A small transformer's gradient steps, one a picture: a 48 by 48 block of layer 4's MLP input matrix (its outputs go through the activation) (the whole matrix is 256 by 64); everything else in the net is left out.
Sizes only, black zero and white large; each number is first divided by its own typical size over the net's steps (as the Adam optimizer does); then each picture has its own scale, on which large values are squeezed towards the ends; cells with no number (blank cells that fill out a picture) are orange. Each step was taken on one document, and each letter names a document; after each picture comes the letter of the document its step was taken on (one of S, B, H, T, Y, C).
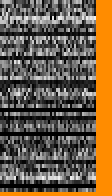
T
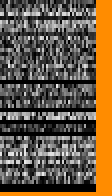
T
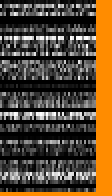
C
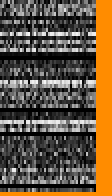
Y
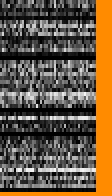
Y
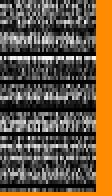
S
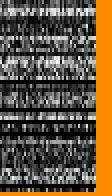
C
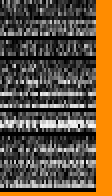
Y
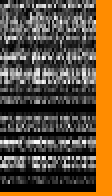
S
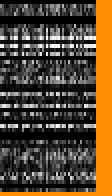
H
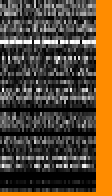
S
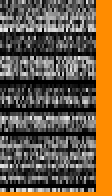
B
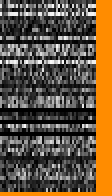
C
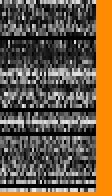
B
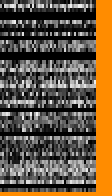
Y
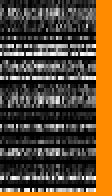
H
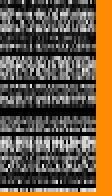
B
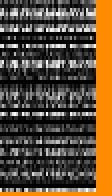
H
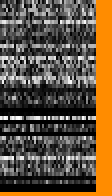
S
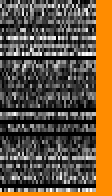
C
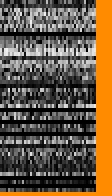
B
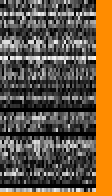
S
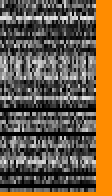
B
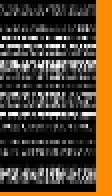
H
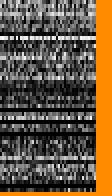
C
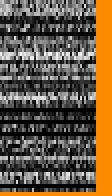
T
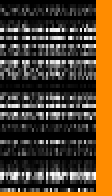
H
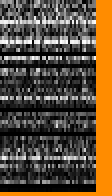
S
